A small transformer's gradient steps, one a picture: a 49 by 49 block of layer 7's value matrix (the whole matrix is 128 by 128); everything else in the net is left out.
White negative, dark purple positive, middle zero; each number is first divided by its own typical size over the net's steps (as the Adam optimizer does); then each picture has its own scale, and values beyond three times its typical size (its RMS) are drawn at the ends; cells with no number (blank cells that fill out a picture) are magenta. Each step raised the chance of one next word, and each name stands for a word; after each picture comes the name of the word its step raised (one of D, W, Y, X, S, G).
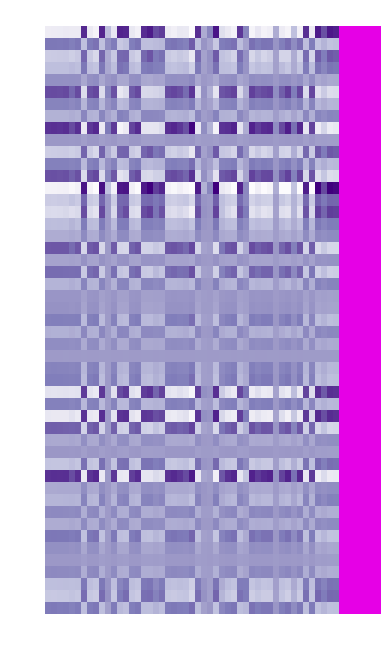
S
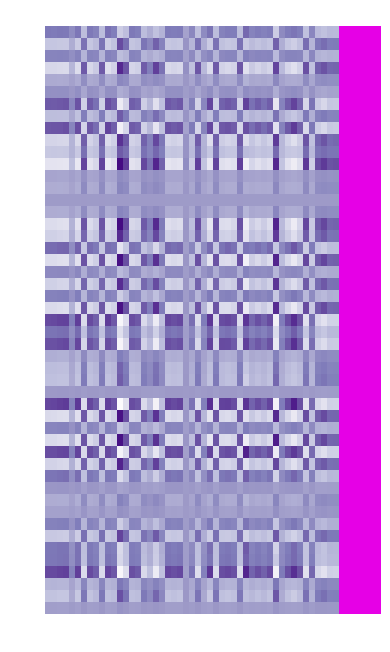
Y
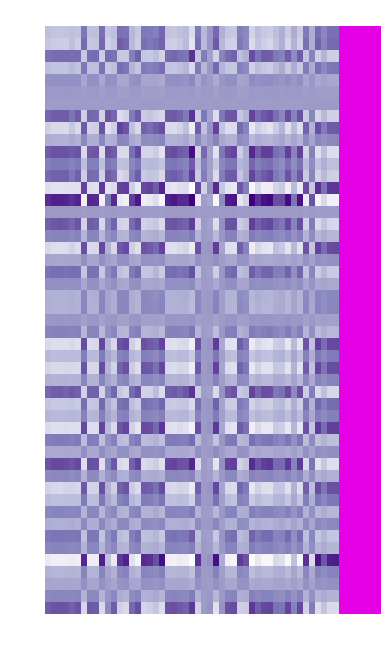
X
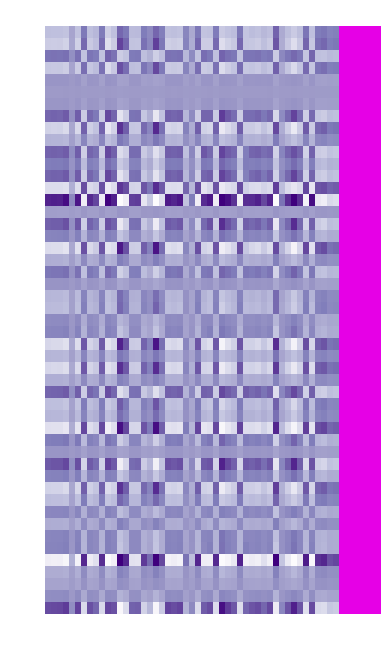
X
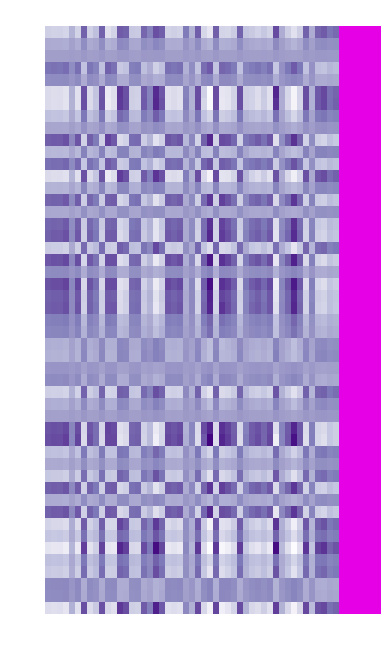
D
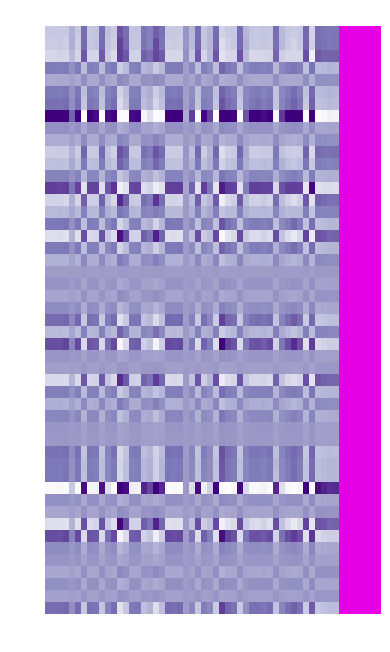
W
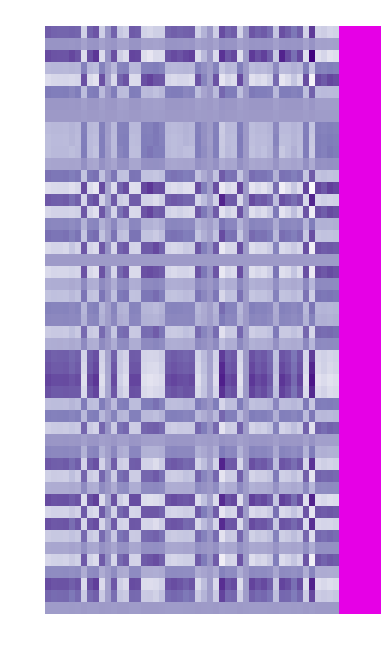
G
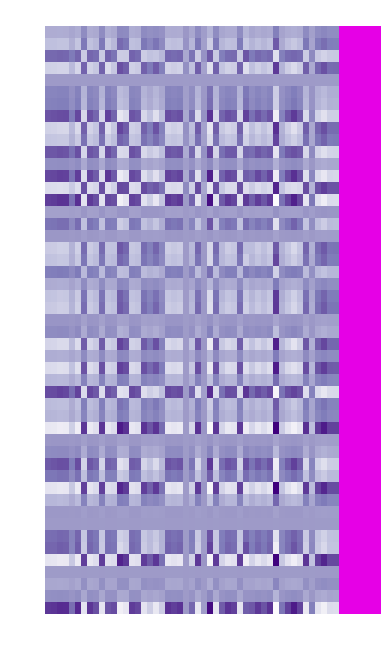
X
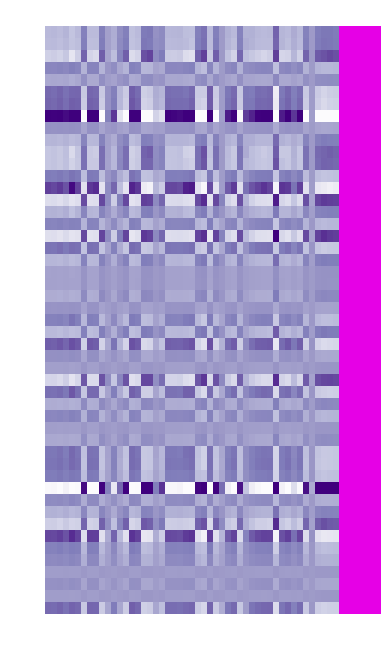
W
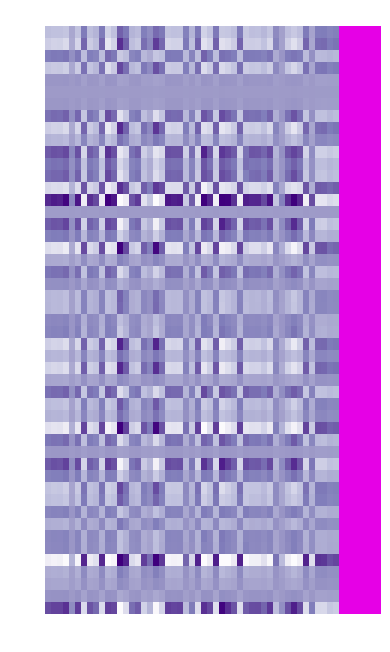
X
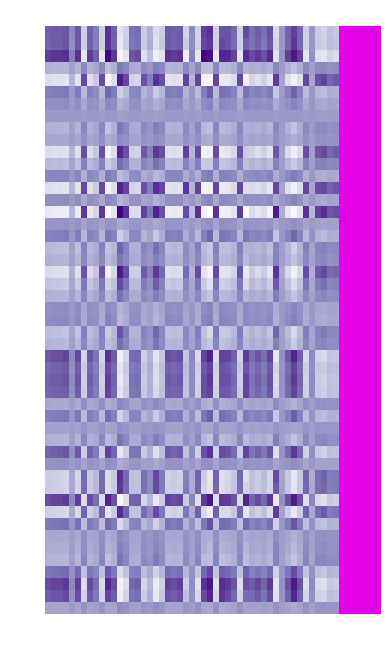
G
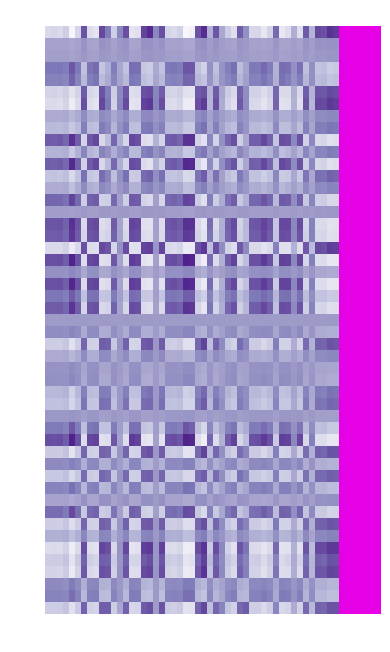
D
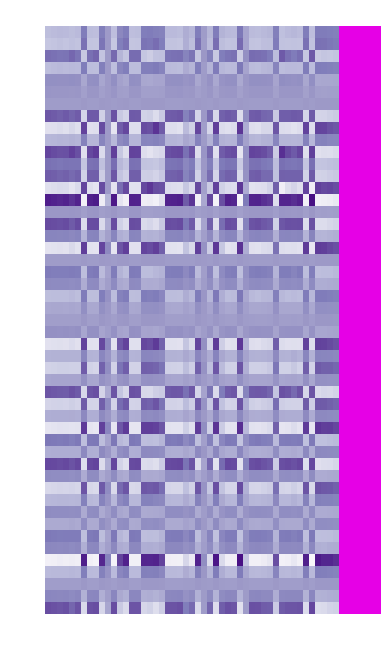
X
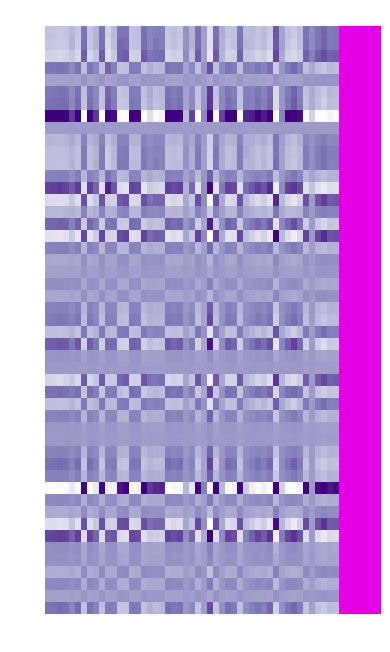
W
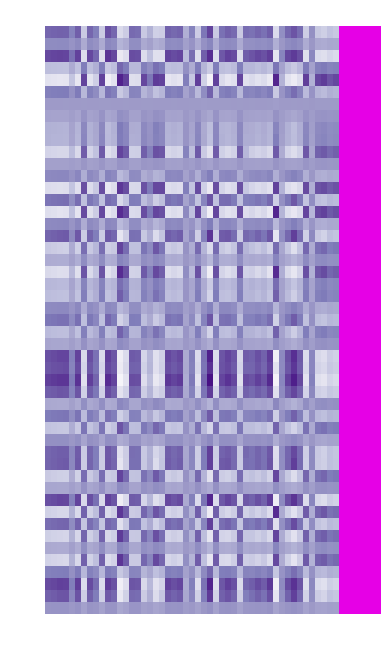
G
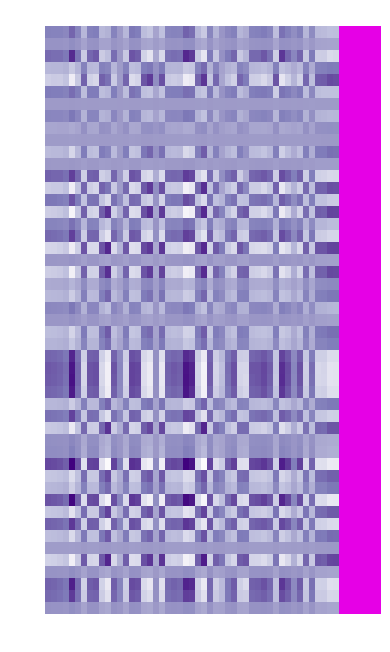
G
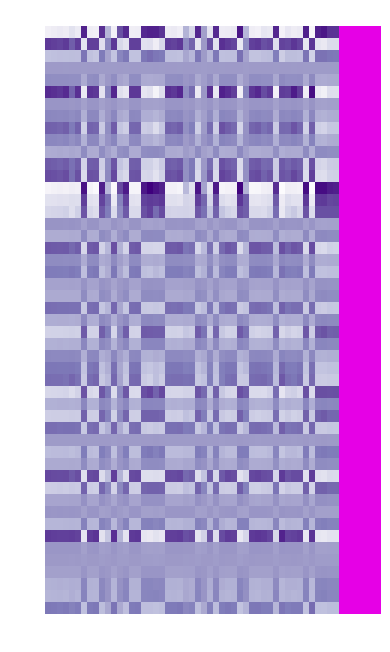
S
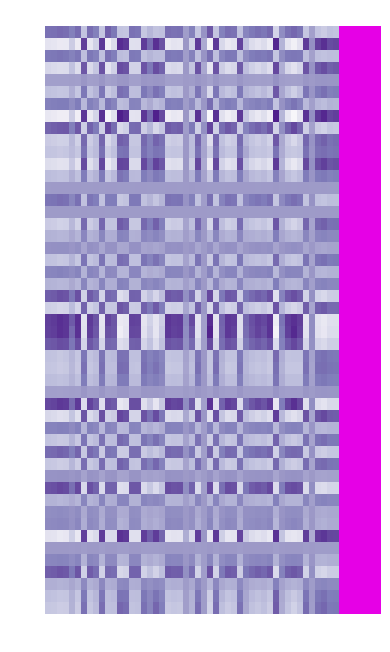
Y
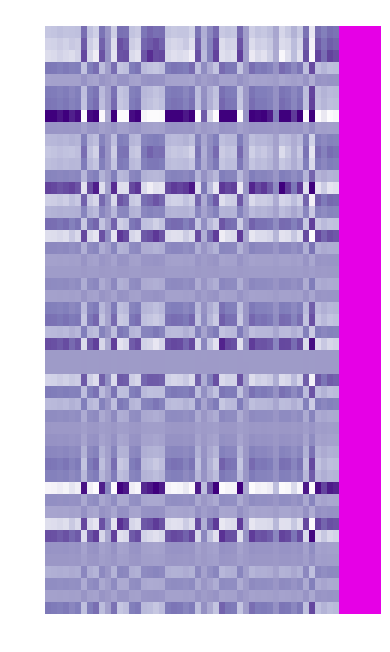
W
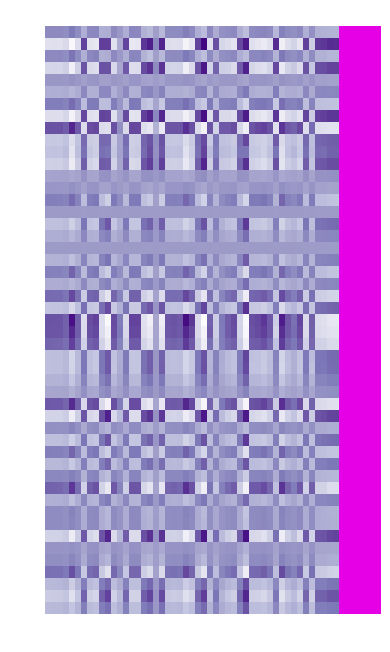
Y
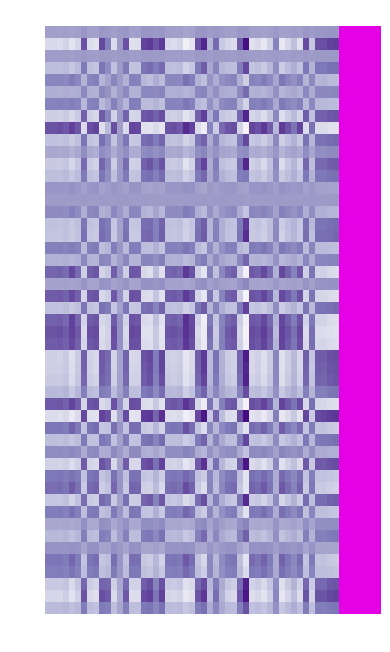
Y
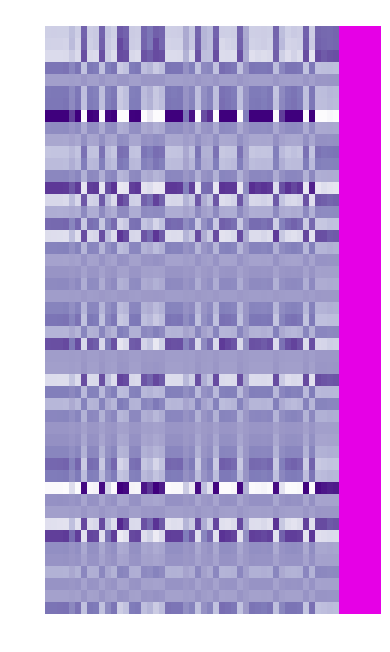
W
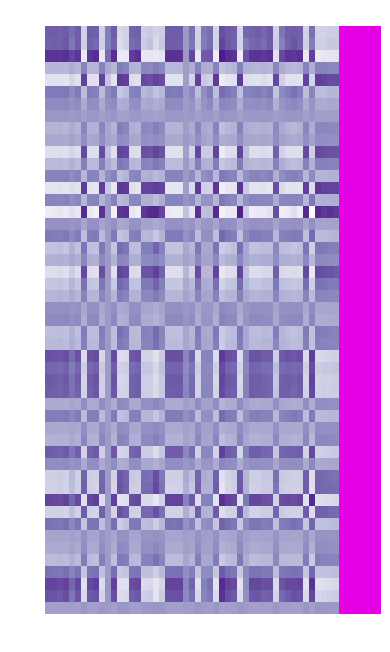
G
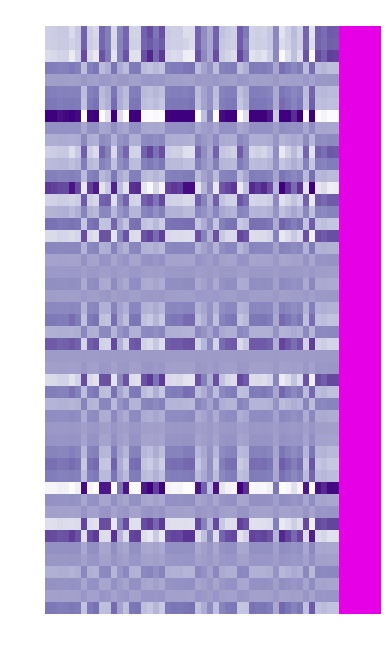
W
